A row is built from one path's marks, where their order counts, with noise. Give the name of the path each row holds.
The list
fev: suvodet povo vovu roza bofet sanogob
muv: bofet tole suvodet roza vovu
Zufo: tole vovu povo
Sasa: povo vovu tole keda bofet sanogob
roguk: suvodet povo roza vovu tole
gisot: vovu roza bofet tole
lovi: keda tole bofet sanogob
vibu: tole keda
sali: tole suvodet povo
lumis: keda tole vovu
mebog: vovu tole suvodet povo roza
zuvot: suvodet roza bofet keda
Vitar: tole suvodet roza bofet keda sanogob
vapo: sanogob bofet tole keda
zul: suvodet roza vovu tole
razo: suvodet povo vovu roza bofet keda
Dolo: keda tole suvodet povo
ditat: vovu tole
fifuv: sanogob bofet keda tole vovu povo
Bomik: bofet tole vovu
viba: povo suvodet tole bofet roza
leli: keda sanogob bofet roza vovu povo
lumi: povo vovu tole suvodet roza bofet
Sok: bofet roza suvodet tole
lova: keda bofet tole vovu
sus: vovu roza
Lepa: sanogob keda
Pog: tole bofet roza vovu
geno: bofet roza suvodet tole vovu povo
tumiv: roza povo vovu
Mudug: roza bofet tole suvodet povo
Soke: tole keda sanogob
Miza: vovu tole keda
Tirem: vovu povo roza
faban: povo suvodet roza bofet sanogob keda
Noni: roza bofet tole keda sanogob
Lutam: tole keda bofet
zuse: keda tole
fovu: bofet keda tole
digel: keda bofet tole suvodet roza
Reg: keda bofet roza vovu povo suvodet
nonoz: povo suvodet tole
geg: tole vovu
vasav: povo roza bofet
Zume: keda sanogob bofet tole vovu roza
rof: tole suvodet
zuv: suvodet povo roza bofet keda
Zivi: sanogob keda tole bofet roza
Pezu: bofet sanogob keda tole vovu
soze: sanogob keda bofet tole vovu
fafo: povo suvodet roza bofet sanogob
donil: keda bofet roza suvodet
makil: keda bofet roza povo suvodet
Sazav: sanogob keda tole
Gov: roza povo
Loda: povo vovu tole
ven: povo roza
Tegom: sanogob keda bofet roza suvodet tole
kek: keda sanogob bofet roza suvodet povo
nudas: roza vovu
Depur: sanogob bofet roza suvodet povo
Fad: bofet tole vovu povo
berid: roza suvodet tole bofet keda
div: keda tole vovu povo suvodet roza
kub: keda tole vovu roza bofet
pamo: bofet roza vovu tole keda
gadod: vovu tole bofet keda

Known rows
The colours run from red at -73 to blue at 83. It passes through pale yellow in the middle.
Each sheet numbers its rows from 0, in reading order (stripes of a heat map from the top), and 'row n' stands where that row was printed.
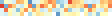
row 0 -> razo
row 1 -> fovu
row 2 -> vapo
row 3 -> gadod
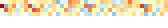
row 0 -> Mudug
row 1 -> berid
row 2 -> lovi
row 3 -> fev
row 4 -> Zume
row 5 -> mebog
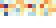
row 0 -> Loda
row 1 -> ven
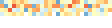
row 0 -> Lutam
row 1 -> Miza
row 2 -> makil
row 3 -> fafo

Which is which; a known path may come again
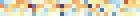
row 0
lova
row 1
lumi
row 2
Loda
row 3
nonoz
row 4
vapo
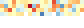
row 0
Vitar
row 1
gisot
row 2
fafo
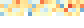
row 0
Zume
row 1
Depur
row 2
Lutam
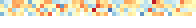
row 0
lovi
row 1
Dolo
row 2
gadod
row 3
vibu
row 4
soze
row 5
Sazav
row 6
Tegom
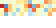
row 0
mebog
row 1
razo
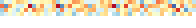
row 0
fev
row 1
Mudug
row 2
vasav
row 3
Miza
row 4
ven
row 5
Reg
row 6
sali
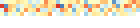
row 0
roguk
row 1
lumis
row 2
viba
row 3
zuv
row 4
fovu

